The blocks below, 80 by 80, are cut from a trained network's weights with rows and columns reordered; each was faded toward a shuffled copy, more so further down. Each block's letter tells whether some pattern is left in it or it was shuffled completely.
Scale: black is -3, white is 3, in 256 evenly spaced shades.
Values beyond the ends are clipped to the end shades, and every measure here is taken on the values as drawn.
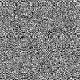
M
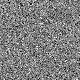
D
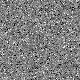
D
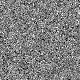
D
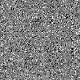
M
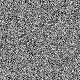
D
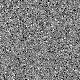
D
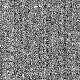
M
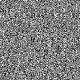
M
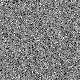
D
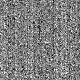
M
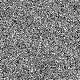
D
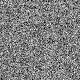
D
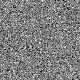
D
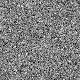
D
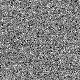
D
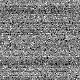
M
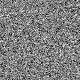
D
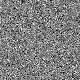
D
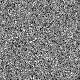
D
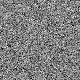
D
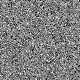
D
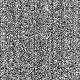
M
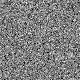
D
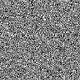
M
